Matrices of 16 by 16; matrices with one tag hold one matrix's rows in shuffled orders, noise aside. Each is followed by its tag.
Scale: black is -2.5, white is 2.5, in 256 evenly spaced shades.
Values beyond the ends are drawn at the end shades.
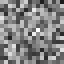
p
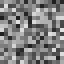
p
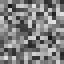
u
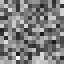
p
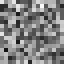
p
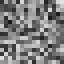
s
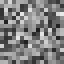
s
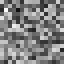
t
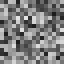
p
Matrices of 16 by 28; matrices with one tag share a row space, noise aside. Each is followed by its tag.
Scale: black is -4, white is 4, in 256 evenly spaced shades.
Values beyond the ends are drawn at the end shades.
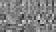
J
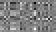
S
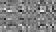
J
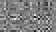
S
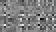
J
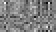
S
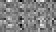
J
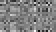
S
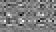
J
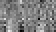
J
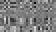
S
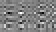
J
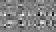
J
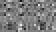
J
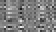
J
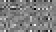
S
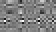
J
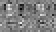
J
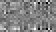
S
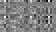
S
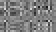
S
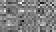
J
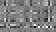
S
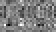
J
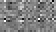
J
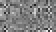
S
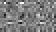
J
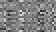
J
